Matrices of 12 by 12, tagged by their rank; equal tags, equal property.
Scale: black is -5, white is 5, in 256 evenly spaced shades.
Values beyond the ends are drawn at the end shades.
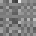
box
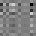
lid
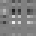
lid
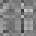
box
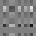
lid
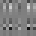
lid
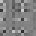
box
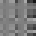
lid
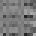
box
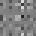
box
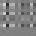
lid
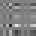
lid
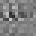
box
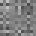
box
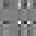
lid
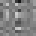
box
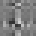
box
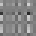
lid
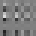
lid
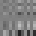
lid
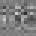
box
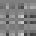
lid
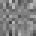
box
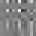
box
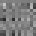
box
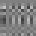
lid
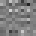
box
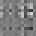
box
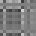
lid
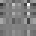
lid
